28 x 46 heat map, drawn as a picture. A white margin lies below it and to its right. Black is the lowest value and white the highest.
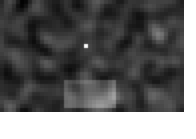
Average level on the scale: 20%. Roughest part: bottom middle. Grain: blotchy. Ninth with the highest average: bottom middle. Histogram: skewed, a long tail of high values. Odd patch: higher, in the bottom middle. Lone odd cells: 1, higher than its neighbours.
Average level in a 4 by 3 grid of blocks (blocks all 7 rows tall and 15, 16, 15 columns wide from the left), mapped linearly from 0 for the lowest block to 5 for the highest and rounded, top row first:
000
011
011
152
